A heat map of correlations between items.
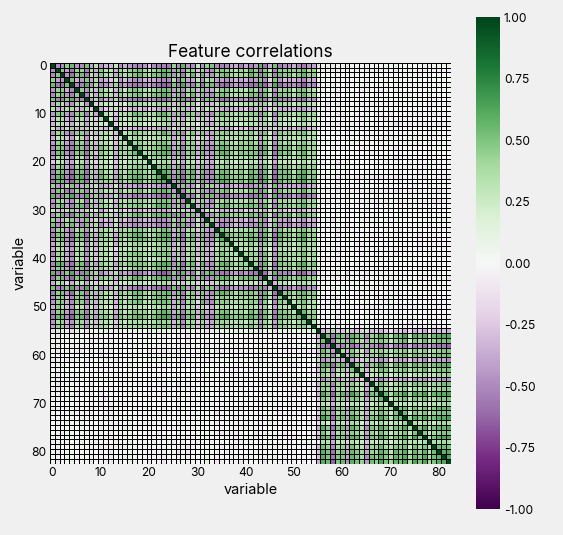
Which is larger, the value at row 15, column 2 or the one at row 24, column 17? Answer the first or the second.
the second
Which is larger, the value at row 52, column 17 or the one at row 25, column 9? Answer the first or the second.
the first
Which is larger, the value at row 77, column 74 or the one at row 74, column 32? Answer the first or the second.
the first
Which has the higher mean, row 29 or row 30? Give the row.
29
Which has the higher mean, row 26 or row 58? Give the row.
26
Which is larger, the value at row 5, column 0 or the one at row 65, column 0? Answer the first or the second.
the second
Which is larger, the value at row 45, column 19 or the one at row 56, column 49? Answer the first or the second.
the first
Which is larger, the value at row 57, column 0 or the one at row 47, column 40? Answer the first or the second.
the second
